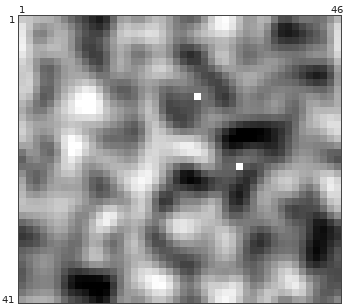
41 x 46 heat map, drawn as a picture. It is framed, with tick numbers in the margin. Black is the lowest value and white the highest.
Lone odd cells: 2, each higher than its neighbours. Grain: blotchy. Mirror symmetry: none.
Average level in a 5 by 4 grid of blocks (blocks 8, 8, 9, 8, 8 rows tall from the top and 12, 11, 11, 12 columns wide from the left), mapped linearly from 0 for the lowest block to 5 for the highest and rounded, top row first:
3431 | 5212 | 4402 | 3330 | 0332
